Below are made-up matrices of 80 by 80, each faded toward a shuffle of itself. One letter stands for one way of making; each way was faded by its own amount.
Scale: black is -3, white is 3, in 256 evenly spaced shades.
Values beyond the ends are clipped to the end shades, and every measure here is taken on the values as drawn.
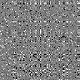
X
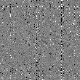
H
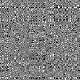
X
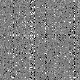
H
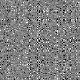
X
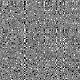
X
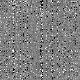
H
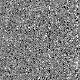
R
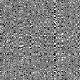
X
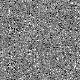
R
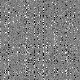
H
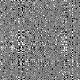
X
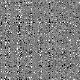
H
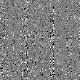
H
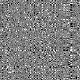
X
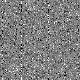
R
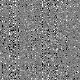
H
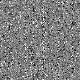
R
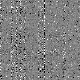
H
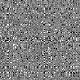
X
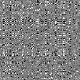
X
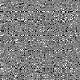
X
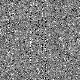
R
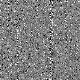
R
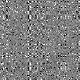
X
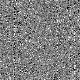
R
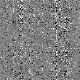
H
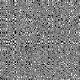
X
